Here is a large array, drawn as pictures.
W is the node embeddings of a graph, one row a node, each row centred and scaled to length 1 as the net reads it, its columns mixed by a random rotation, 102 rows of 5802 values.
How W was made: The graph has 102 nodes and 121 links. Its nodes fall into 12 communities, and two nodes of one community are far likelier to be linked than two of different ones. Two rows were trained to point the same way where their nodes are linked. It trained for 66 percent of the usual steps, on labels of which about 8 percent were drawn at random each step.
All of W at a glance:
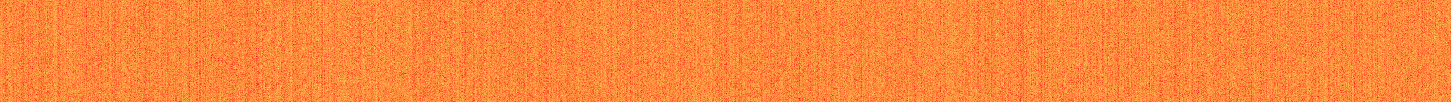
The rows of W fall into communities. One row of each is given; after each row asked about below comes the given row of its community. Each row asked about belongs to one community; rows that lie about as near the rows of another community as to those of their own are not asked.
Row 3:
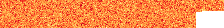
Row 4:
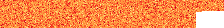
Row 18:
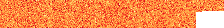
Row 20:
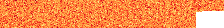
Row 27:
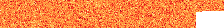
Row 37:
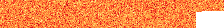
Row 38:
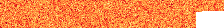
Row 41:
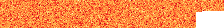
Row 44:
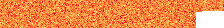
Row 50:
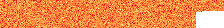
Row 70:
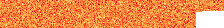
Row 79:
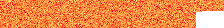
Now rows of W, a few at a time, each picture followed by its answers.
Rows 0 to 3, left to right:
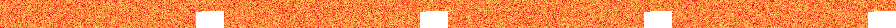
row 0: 70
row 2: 41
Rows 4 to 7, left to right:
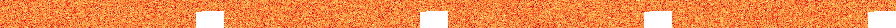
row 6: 38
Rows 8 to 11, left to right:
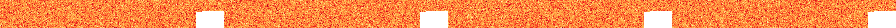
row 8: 44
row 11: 18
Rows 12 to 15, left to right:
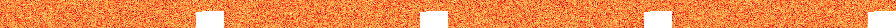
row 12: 18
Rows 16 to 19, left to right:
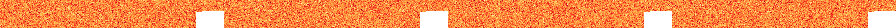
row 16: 44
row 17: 37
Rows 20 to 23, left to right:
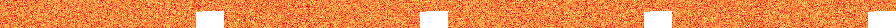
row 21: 70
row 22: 27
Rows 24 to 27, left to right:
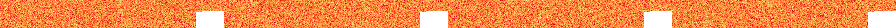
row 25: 50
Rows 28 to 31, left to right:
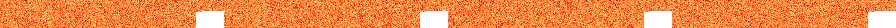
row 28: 18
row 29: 27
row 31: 50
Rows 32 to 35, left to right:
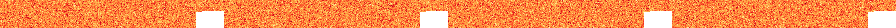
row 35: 20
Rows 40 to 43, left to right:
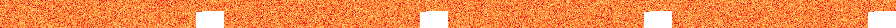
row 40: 3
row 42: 3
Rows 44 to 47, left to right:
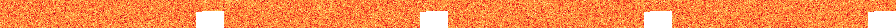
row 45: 18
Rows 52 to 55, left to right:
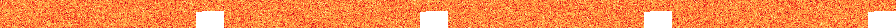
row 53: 50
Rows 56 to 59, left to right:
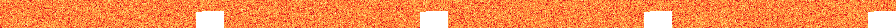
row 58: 79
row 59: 38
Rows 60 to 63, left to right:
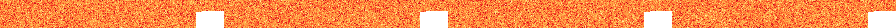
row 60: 79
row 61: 37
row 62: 41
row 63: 38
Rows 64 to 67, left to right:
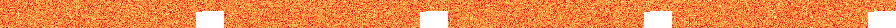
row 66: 3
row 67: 18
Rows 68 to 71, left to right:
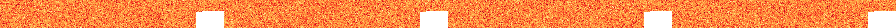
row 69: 41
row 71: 4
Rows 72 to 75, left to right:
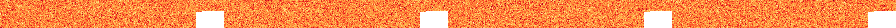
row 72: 3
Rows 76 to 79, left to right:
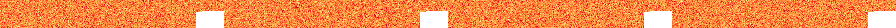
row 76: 38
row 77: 27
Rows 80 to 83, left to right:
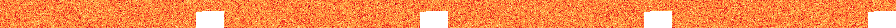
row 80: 50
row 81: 27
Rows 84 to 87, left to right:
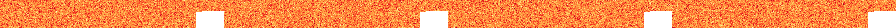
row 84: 4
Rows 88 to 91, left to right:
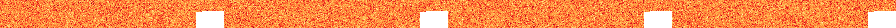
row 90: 70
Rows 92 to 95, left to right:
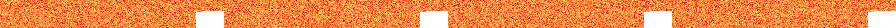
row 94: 20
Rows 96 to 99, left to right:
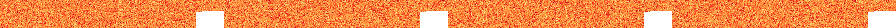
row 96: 3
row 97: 37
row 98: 4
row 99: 50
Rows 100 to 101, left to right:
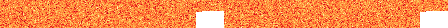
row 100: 4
